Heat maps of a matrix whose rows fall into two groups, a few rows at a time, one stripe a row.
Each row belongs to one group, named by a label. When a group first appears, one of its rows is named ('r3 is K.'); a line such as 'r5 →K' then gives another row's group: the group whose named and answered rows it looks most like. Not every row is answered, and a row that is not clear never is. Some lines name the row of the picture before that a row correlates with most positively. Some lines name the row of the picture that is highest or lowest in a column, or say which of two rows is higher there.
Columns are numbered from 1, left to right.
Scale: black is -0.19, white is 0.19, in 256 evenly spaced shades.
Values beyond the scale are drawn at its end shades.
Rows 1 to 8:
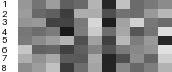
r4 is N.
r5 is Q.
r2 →N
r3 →N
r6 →N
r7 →N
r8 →N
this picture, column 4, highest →5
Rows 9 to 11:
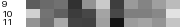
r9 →N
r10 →N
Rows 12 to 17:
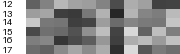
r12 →Q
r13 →N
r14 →N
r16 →N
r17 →Q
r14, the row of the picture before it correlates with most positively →10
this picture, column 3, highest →12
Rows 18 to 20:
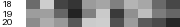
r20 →Q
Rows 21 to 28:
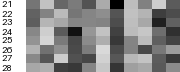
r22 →Q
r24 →Q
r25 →Q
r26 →N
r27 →Q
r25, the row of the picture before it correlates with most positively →19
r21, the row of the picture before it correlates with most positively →19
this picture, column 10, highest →21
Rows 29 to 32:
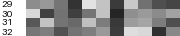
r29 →Q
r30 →N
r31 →Q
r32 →Q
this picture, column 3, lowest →32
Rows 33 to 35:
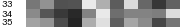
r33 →Q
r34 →N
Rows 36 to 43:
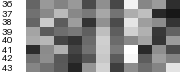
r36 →Q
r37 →Q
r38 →Q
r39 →Q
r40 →N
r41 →Q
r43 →N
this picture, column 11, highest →43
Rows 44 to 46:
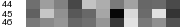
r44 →Q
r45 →Q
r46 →Q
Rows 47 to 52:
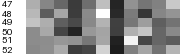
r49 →N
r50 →N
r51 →Q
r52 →N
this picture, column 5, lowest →52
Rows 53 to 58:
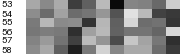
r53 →N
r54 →Q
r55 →Q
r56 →N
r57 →Q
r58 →Q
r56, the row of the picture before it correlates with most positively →47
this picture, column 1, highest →53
